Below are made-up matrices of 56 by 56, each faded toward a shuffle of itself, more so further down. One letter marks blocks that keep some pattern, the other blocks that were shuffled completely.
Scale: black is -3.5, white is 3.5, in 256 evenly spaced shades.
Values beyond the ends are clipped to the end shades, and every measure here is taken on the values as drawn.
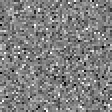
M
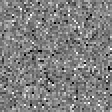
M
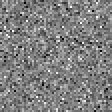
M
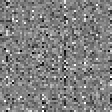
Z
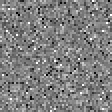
M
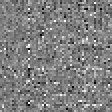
Z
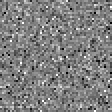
M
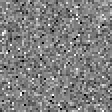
M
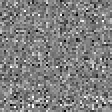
Z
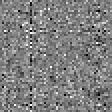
Z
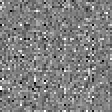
Z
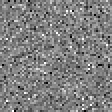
M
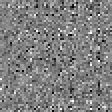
Z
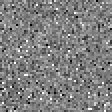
M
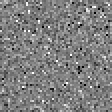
M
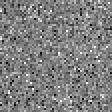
M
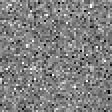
M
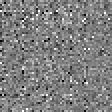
Z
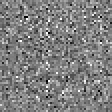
Z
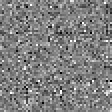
Z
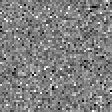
M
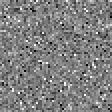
M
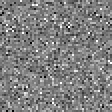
M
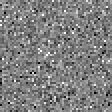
M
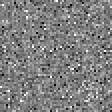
M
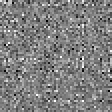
Z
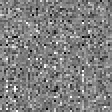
Z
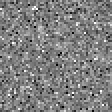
M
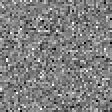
M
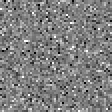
M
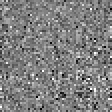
Z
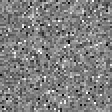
M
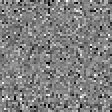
Z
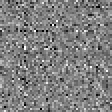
Z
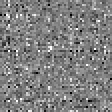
Z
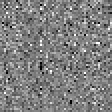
Z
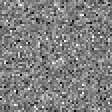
M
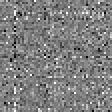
Z
